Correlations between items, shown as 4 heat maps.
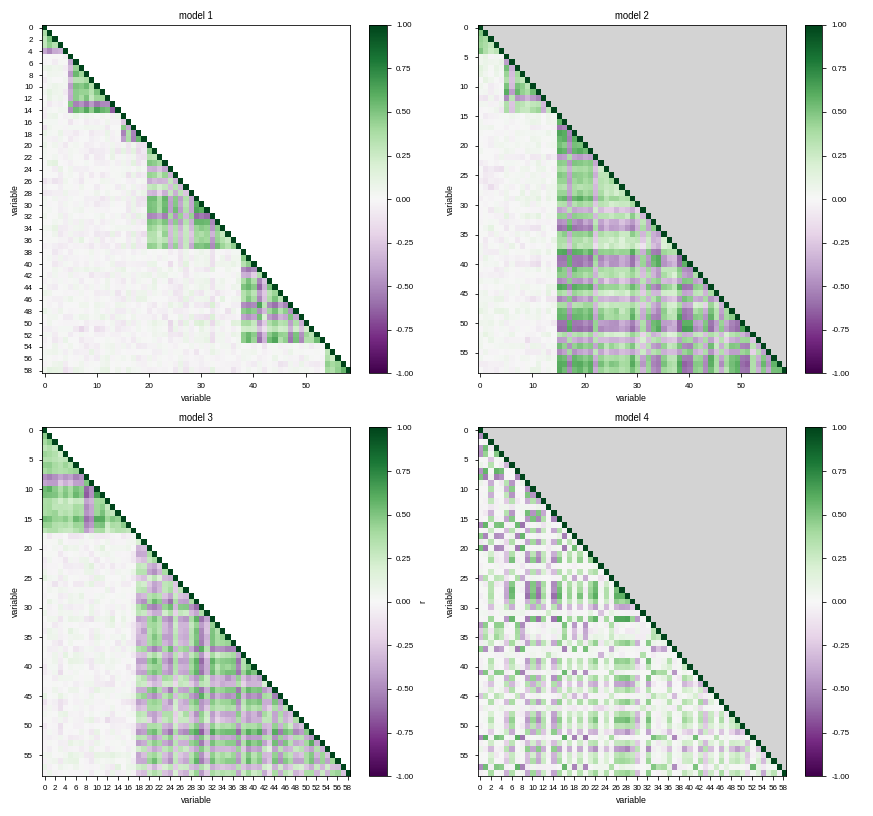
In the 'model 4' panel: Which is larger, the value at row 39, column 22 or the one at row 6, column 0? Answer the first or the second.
the first
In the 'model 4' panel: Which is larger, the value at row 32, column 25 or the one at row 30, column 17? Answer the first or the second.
the first
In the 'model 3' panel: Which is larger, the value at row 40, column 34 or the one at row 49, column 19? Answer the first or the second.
the first
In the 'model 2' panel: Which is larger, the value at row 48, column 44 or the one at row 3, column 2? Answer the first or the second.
the first
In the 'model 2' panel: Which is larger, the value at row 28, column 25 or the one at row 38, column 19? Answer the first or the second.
the second
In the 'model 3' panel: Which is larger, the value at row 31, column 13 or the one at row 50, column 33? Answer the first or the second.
the second
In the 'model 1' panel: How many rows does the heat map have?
59
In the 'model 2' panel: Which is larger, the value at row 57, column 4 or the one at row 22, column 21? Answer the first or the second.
the first
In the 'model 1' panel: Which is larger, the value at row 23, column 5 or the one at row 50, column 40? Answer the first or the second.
the second
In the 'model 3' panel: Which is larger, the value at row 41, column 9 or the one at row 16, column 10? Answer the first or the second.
the second
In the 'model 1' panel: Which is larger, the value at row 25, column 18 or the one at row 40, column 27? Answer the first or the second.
the second
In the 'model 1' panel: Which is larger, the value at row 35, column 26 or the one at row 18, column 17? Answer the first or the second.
the first
